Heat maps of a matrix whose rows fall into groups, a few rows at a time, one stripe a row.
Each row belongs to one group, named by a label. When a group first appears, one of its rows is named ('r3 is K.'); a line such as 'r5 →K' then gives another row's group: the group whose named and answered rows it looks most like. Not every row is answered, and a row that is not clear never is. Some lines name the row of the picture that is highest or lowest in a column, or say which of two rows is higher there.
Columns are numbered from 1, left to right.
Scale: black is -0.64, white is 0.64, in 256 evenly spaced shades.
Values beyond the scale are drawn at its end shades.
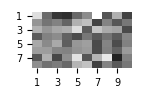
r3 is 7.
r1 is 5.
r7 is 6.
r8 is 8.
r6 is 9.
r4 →9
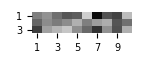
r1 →9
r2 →6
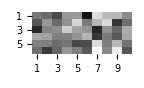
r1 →7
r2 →6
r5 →5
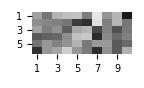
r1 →7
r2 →5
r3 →8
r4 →8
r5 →6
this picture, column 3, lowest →4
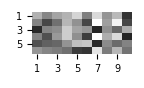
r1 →7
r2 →7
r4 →7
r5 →8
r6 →5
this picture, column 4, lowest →6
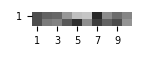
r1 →8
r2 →9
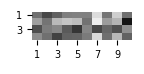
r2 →7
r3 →9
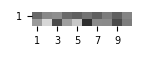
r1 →9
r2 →6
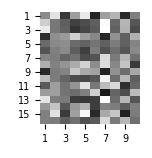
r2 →5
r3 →5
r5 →9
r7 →5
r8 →7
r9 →8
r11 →6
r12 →9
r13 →5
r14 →6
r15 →6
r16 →5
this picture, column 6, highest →12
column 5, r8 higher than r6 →Yes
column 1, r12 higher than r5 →Yes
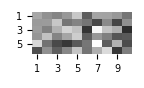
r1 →7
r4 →6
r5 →5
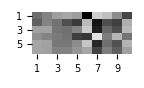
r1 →7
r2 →9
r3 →9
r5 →9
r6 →9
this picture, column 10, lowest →1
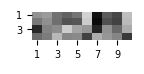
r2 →9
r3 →8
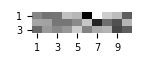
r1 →7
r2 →9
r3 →6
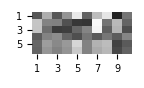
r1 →6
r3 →5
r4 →9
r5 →6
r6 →6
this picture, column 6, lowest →2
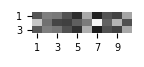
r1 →9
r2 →5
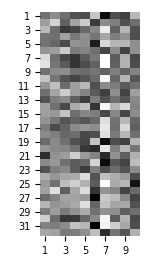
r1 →9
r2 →6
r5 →7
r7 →5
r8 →5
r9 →9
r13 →9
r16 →5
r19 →9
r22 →9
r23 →9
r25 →7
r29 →6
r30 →5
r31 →7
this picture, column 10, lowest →25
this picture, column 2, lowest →17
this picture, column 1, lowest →21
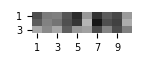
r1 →9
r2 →9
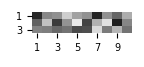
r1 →8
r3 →5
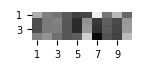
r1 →5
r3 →9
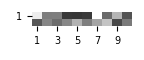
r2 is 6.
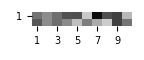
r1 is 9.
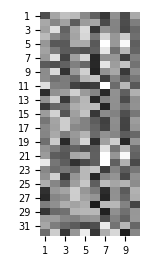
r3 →6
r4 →7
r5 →7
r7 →6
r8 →7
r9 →6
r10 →8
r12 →8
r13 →6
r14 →8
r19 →6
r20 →5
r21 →7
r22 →5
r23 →8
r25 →7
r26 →8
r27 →8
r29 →8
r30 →9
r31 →5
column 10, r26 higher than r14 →Yes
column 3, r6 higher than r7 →Yes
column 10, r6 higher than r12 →No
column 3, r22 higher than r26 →No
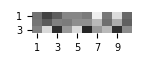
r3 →6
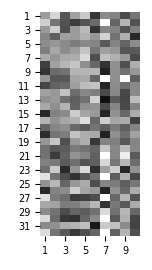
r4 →7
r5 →9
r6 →6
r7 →7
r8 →8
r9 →8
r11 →8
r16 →7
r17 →9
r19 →6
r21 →7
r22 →5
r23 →6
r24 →5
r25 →6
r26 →8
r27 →5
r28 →9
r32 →5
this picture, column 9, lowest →23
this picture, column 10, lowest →4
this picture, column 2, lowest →21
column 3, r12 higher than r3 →Yes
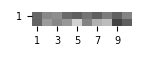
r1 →9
